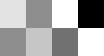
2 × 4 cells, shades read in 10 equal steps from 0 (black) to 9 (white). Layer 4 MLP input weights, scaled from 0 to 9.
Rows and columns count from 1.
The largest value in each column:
8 7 9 9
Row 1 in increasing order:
0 5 8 9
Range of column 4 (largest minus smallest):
9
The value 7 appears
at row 2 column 2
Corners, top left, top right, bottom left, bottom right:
8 0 5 9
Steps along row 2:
up down up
